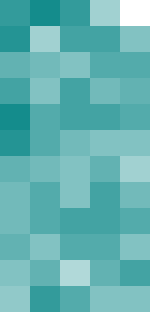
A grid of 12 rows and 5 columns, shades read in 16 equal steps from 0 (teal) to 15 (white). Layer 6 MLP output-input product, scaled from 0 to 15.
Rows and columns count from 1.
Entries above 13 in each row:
1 0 0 0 0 0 0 0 0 0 0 0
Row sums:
28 23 26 24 14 25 32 26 20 27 30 28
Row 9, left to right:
6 4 3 3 4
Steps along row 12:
down up up same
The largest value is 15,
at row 1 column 5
